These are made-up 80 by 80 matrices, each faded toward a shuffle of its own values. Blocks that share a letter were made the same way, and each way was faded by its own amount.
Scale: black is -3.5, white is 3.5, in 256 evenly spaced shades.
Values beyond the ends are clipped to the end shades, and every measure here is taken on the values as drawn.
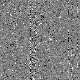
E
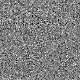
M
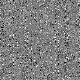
E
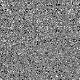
M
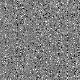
E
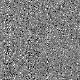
E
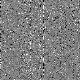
E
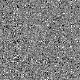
M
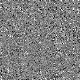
M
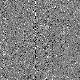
E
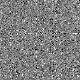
M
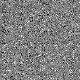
M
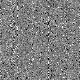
E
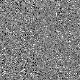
M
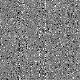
E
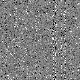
E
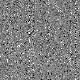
E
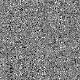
M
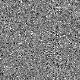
M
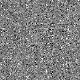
M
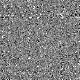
M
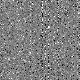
E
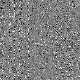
E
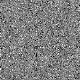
M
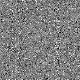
M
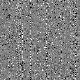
E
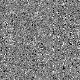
M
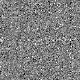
M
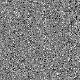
M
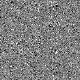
M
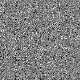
M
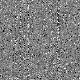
E
